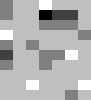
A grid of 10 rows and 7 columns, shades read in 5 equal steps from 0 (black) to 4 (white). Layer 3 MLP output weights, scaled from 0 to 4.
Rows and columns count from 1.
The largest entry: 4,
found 5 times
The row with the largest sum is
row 9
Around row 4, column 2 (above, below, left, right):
3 3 4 3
